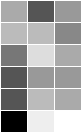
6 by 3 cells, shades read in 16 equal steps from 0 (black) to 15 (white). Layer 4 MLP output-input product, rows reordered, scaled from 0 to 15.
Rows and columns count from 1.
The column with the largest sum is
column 2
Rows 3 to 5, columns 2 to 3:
13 10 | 9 9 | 11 10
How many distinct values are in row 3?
3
